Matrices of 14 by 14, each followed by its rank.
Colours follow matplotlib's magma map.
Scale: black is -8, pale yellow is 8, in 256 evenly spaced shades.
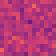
full rank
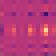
one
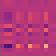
one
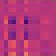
one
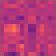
two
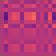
one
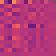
two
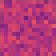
full rank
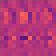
two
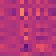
two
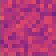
full rank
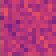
full rank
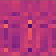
two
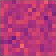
full rank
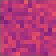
full rank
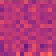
two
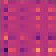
one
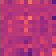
two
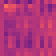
two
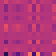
one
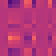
one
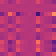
one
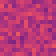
full rank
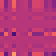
one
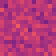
full rank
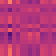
one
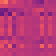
two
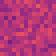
full rank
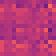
two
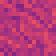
full rank
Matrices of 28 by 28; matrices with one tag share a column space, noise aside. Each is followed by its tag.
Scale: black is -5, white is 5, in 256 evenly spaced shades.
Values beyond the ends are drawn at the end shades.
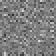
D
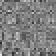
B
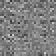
D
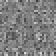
B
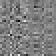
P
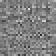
P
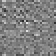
D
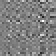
D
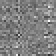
P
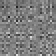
P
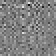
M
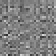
P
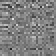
M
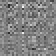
M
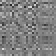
M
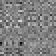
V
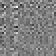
M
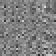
P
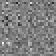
V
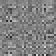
P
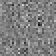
V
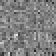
B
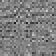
D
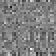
B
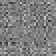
V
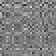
M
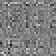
V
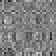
B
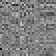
M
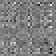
V
